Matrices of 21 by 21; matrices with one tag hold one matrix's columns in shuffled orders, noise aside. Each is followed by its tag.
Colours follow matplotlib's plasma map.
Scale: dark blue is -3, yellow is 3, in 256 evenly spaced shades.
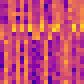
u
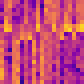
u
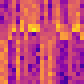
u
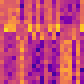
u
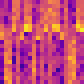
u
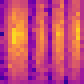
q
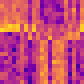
u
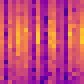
q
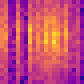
q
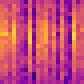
q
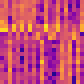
u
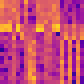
u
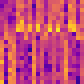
u
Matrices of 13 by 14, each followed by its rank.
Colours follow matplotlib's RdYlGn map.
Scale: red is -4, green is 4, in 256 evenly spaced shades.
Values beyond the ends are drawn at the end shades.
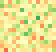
full rank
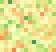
full rank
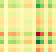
one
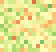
full rank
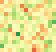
full rank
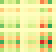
one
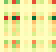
one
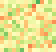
full rank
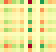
one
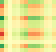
one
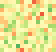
full rank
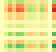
one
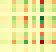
one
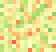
full rank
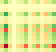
one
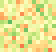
full rank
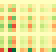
one
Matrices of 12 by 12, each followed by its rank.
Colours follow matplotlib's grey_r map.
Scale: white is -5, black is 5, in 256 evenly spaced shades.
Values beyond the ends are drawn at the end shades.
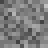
full rank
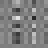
one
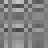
one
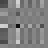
one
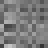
two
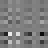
one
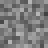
full rank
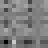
two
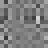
two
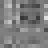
two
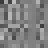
two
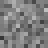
full rank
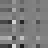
one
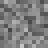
full rank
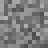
full rank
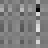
one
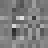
two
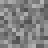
full rank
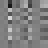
one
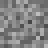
full rank
